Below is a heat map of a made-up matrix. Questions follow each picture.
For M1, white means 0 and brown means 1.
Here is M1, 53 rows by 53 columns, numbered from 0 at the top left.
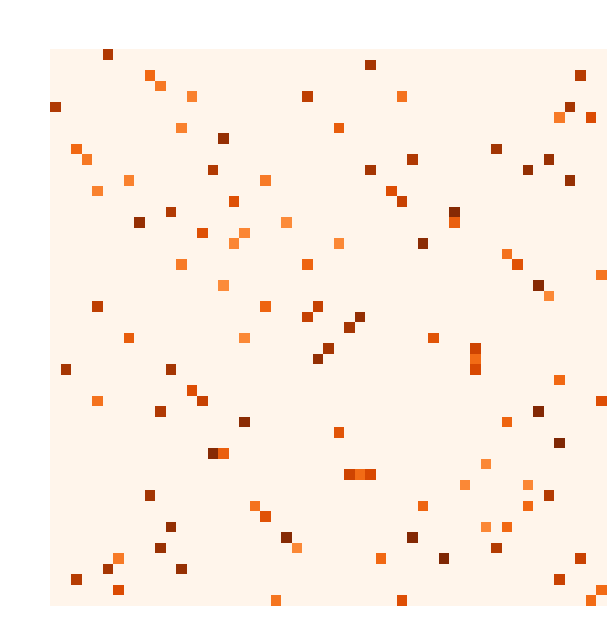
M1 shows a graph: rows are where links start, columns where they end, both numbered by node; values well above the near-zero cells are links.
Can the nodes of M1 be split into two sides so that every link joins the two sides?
yes
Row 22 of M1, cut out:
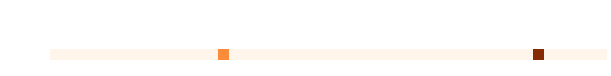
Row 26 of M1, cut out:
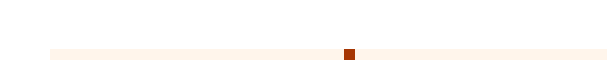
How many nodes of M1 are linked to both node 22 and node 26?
0
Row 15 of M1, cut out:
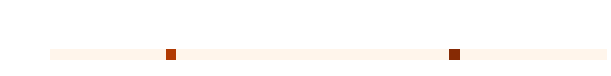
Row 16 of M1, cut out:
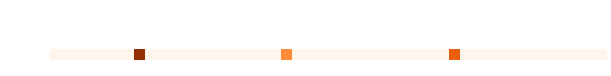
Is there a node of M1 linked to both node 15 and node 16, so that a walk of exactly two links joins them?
yes
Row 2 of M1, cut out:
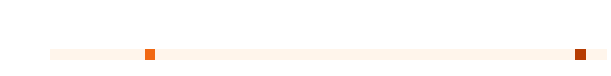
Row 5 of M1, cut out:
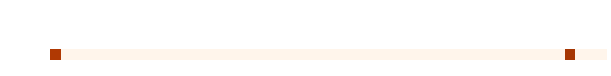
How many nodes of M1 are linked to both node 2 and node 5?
0
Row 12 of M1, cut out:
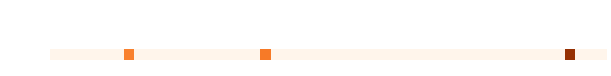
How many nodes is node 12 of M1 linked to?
3
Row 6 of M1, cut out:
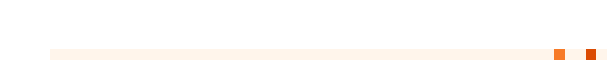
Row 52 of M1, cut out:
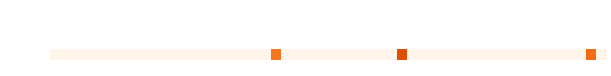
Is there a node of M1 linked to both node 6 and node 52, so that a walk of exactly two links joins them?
yes
